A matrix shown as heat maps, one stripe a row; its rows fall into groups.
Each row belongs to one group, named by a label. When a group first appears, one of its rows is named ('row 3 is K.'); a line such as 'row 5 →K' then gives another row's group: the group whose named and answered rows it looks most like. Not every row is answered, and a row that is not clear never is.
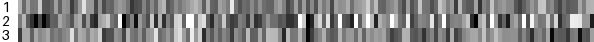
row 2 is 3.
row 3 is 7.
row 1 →3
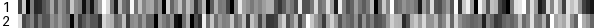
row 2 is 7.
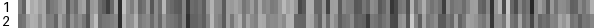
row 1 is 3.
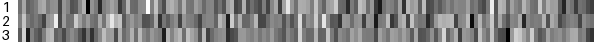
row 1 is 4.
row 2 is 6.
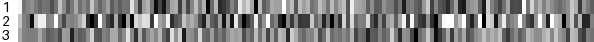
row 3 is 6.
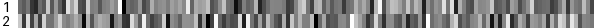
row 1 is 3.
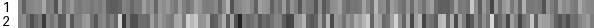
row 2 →3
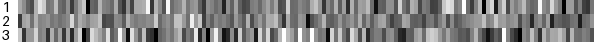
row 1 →4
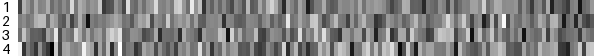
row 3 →6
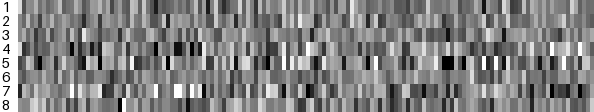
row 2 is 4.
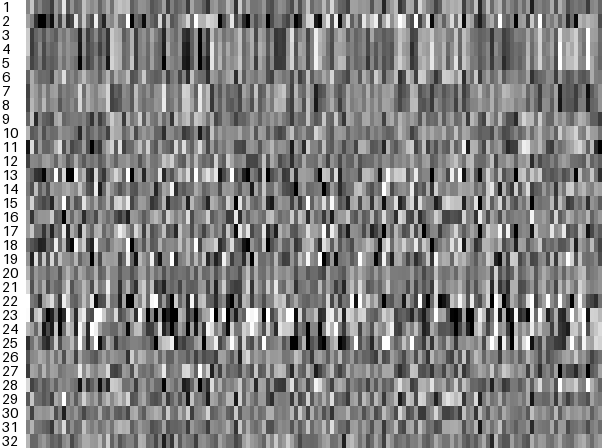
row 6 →6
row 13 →3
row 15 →6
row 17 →6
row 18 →3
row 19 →4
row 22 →4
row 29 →6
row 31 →6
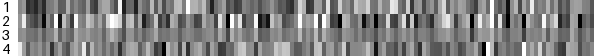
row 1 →3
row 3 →6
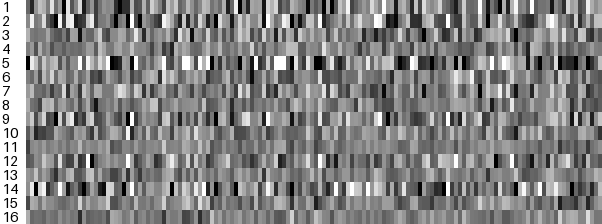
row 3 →6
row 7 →6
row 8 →4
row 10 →3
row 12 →4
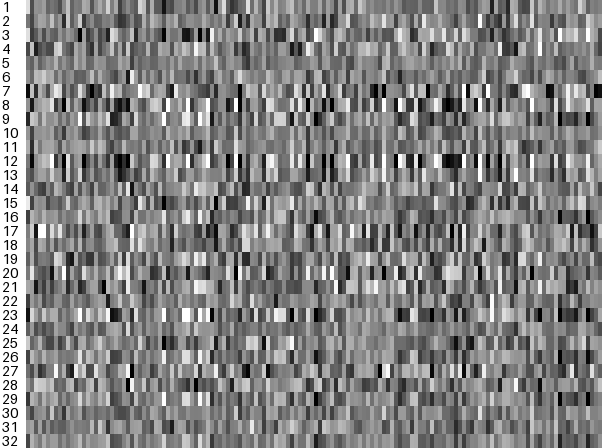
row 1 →4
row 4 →3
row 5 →3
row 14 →3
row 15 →4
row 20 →6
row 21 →3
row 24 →3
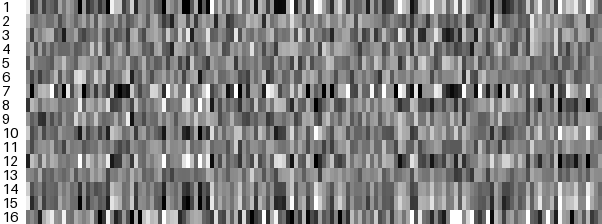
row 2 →4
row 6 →3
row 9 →3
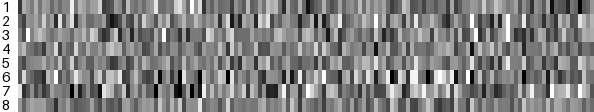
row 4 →6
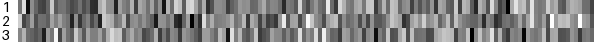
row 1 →3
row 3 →6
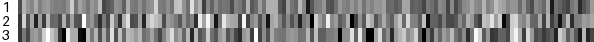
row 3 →3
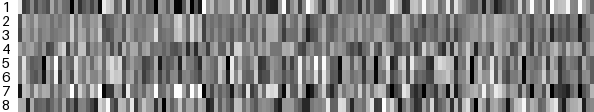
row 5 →6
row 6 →6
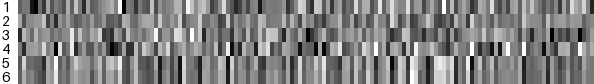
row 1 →3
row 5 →6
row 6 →6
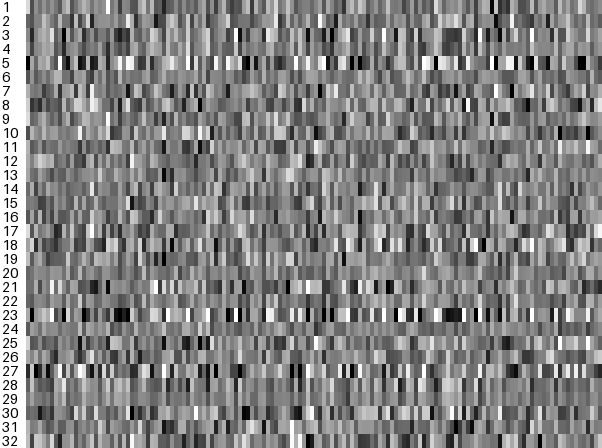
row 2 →4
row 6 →3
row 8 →3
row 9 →4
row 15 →3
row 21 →4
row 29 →6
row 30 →3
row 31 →4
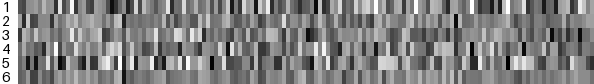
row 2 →3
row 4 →6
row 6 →3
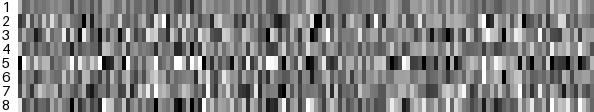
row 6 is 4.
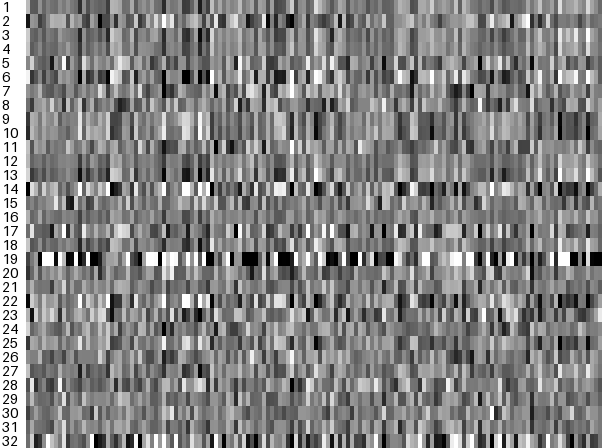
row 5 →6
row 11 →4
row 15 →3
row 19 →4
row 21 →6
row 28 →3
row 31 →6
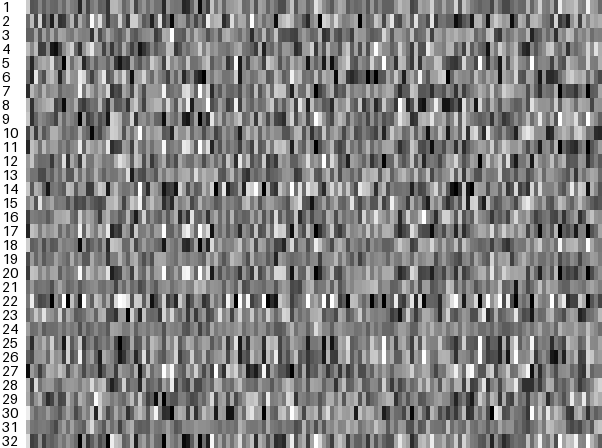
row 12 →6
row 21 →3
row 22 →6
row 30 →4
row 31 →3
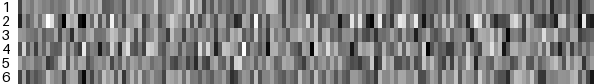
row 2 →3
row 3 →6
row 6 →3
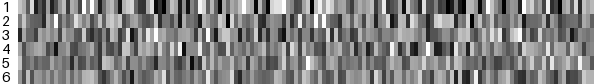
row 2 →6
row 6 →3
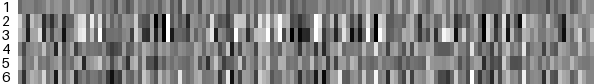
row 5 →4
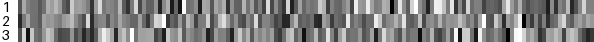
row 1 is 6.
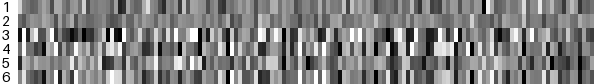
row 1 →4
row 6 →6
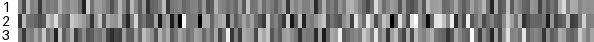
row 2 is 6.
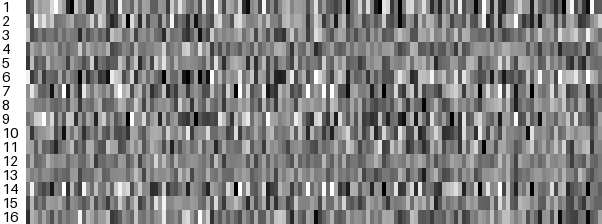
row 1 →3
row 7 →6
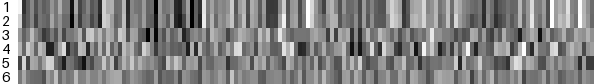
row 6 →6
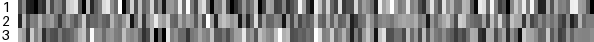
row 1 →3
